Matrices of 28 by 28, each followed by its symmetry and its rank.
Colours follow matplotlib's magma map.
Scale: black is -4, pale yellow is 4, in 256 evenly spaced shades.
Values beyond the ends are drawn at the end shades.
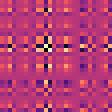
symmetric, rank one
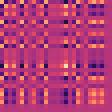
symmetric, rank one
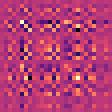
symmetric, rank two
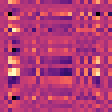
neither, rank two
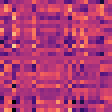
neither, rank three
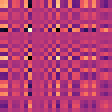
symmetric, rank one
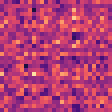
neither, rank five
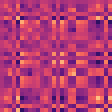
symmetric, rank two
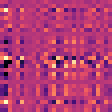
neither, rank two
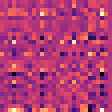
neither, rank three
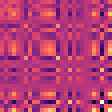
symmetric, rank two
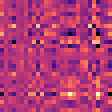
neither, rank three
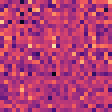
neither, rank five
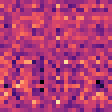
neither, rank five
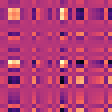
symmetric, rank one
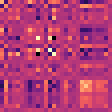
symmetric, rank two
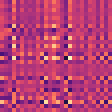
neither, rank two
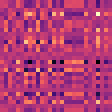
neither, rank two
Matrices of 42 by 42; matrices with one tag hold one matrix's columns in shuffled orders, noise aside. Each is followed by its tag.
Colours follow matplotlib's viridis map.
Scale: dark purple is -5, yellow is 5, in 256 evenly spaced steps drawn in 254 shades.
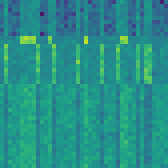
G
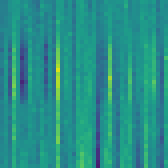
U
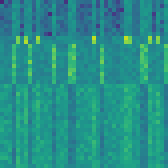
G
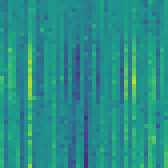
U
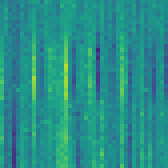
U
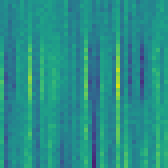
U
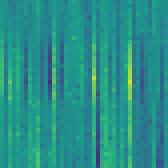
U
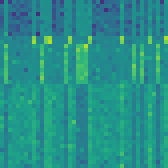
G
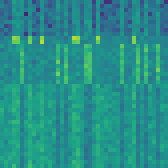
G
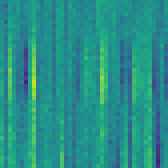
U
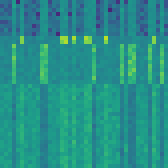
G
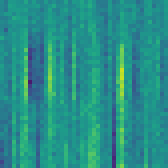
U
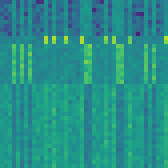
G
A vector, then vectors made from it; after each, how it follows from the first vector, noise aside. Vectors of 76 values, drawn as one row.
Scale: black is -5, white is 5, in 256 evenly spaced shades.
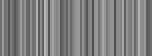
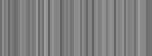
shrunk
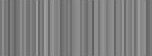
shrunk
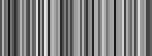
scaled up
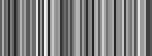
scaled up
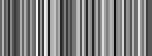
scaled up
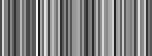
scaled up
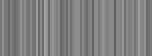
shrunk
